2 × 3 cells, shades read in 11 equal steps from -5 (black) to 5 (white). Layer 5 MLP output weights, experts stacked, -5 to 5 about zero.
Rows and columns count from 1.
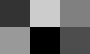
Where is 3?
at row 1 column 2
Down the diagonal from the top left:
-3 -5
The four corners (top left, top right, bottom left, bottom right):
-3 0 1 -2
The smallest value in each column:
-3 -5 -2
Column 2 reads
3 -5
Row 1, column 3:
0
